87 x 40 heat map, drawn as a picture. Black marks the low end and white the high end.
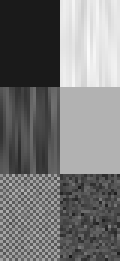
The table splits into 3 rows of 2 panels. Panel 1,1: very low, flat. Panel 1,2: very high, streaked downward, faint in contrast. Panel 2,1: low, streaked downward. Panel 2,2: high, flat. Panel 3,1: middling, checkered, strong in contrast. Panel 3,2: low, fine-grained.
